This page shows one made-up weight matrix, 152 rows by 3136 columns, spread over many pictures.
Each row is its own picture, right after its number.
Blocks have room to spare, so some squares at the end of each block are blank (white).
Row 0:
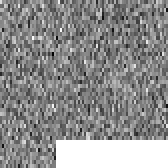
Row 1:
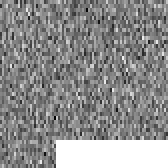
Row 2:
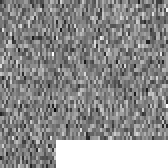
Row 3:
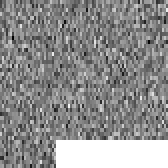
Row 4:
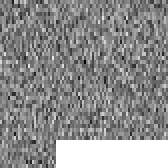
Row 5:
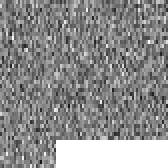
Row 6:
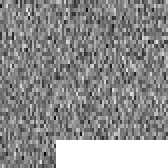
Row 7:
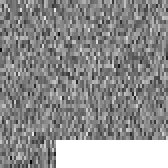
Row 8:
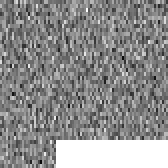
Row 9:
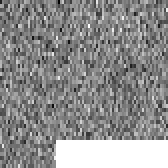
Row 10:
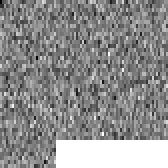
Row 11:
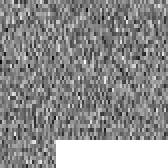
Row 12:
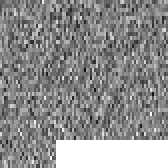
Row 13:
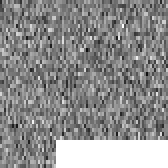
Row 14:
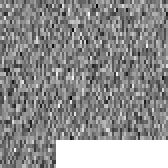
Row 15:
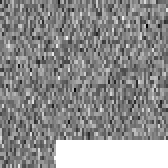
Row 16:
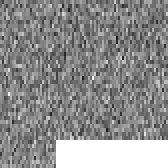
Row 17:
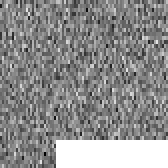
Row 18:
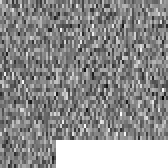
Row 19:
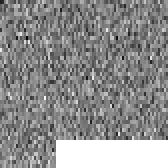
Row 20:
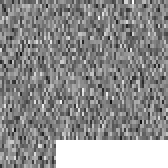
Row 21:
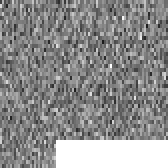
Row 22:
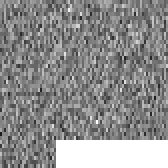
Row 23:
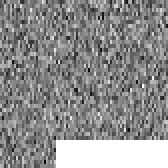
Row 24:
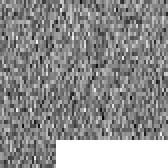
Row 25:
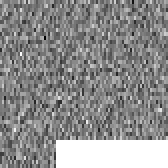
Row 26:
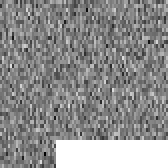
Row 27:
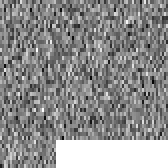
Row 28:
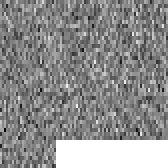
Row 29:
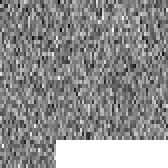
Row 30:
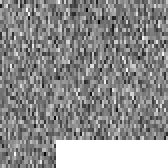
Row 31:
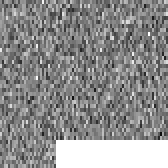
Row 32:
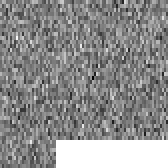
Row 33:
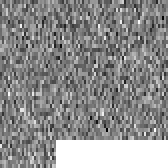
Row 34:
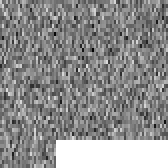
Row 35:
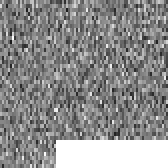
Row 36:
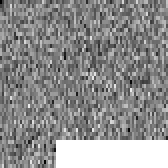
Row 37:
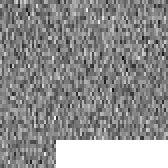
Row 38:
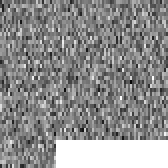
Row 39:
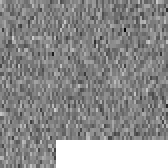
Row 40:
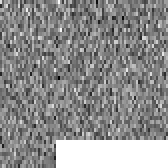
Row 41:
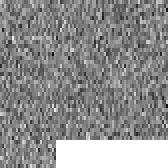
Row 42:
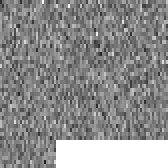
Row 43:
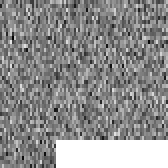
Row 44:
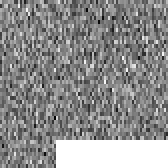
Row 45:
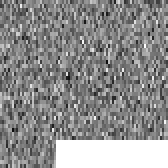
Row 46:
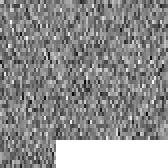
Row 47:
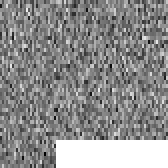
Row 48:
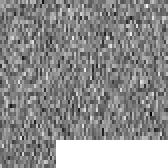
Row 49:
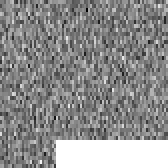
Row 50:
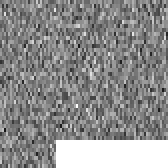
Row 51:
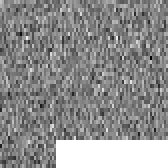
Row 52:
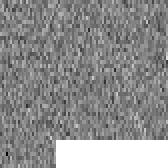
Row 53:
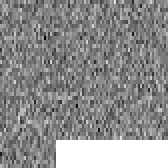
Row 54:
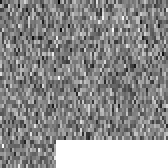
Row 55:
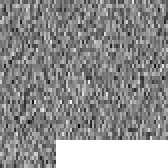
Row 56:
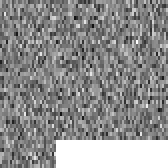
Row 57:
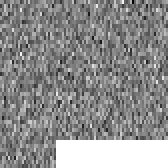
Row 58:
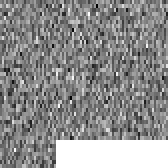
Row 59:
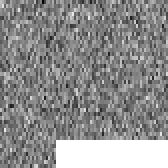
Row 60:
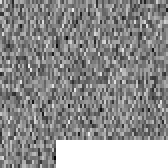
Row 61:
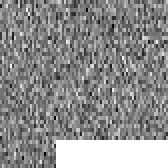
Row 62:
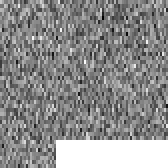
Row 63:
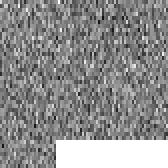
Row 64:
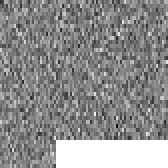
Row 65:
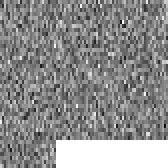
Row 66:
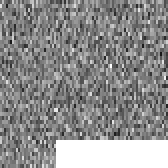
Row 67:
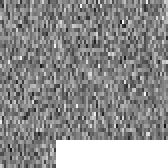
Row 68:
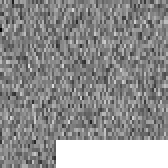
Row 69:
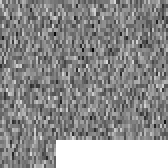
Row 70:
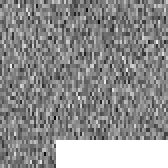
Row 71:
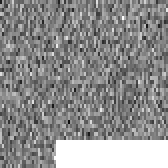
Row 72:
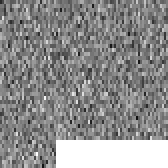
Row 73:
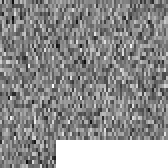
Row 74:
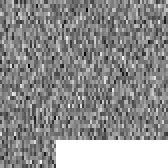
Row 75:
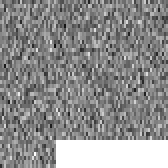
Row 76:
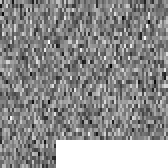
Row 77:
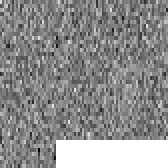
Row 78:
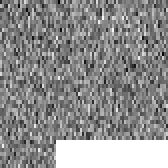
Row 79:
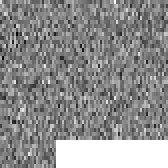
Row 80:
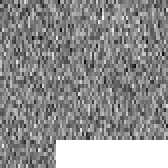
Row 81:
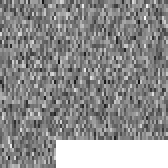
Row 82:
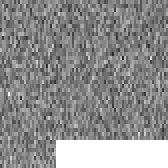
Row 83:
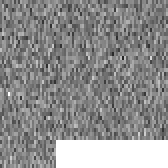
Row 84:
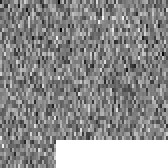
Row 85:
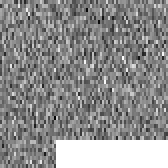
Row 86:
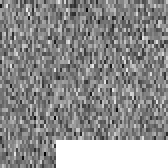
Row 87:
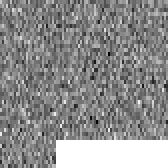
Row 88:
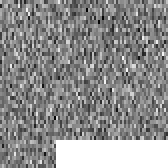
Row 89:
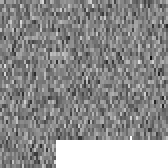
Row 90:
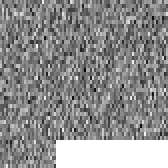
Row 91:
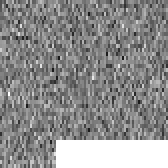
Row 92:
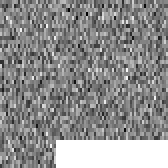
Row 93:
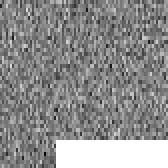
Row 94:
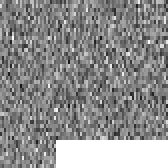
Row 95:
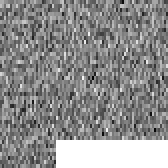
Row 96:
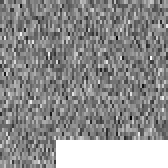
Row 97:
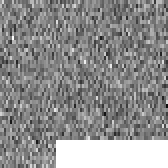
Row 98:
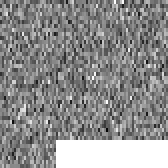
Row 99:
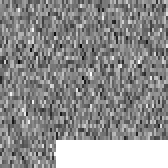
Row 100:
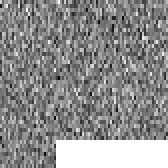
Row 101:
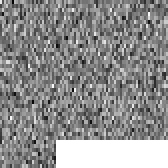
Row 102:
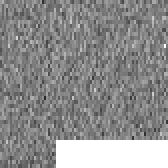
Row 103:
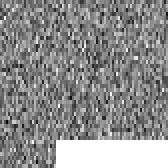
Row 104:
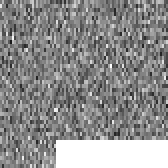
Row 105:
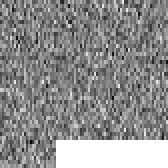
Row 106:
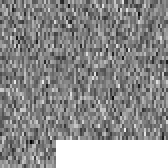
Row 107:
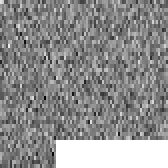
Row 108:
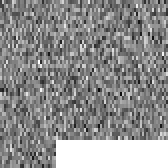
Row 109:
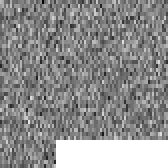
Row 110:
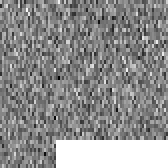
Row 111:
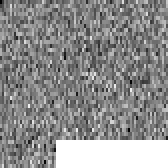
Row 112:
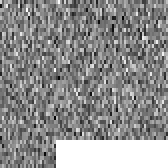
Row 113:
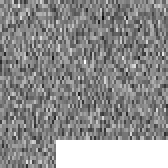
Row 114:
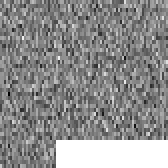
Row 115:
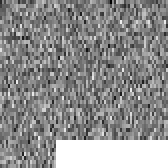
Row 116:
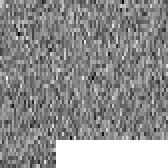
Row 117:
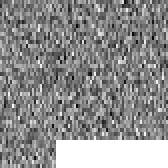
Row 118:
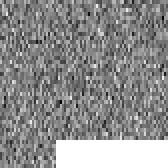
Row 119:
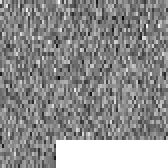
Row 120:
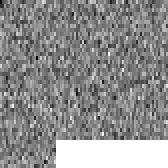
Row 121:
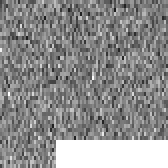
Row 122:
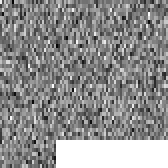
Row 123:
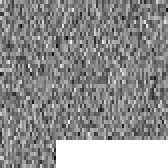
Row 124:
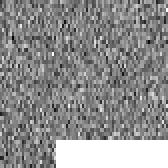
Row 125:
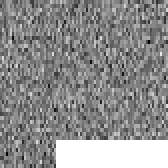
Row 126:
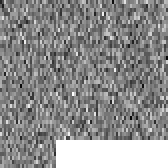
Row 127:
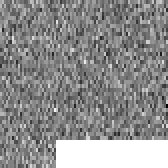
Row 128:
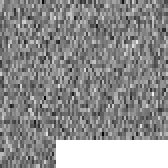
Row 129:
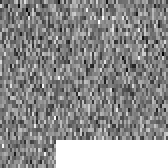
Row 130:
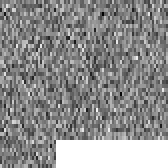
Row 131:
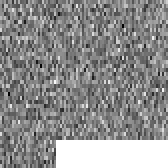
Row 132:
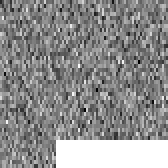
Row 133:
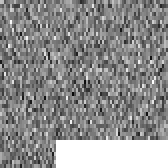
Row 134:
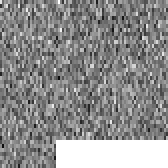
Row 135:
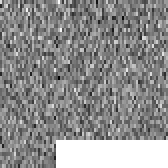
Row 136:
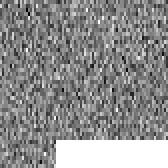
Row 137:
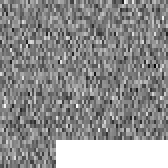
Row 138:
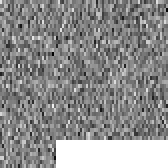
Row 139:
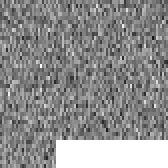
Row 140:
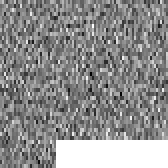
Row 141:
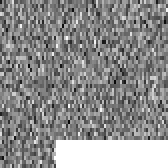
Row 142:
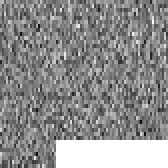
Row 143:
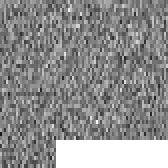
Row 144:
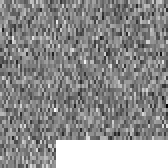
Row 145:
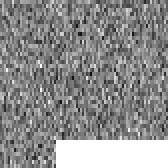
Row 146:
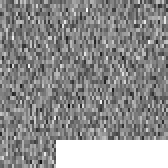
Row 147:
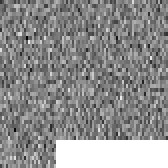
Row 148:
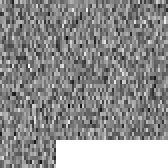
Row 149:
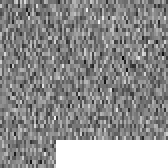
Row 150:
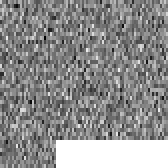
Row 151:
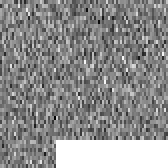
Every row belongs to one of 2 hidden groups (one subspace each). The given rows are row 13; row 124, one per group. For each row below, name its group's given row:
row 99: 13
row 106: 13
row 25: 13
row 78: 124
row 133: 13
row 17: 124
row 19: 13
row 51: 13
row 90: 13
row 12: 13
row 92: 13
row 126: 13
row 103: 13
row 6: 124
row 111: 13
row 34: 13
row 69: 13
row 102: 13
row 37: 124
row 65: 13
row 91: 13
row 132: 13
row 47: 124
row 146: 124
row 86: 124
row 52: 13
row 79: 13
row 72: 13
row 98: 13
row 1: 124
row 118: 13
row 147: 13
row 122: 124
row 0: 124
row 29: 124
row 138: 124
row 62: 124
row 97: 124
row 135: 124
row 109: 13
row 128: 13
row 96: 13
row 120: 13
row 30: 124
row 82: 13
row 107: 13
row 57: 13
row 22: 13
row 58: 13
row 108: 13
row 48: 13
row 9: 124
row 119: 124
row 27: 13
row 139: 13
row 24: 13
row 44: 124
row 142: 13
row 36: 13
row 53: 13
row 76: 124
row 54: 124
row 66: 124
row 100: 124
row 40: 124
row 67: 13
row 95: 13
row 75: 13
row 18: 13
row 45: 13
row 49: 124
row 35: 124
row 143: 13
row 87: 13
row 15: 124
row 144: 124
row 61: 124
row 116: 13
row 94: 124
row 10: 13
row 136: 124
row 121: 13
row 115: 13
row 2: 124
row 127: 124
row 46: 13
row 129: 124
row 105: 13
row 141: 124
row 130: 13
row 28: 13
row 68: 124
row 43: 124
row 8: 124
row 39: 124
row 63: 124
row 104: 124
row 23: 13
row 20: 13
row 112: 124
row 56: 13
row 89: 13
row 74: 124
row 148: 124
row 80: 124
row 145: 13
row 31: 13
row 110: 124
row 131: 13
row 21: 124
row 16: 13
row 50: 13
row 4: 124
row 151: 124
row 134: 124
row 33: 13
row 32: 13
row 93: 124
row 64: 13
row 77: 124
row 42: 13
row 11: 124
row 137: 13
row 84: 124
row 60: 124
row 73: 124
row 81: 13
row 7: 13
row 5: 124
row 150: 13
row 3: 124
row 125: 124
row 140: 13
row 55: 13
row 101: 124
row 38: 13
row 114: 13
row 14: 13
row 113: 124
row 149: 124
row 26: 124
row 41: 124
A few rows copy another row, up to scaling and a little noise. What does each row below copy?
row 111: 36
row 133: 46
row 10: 120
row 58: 14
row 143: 22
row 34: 69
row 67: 65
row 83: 82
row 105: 106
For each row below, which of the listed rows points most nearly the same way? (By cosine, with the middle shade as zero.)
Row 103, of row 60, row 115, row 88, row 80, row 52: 115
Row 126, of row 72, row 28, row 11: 72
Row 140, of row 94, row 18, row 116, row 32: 18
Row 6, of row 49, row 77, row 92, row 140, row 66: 49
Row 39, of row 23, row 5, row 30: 5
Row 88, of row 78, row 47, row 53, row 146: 47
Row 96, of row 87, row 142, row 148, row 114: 87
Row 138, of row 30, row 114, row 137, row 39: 39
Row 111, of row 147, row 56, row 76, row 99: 147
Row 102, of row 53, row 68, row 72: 68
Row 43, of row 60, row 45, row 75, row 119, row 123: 119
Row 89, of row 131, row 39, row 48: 131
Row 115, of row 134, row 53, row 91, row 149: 91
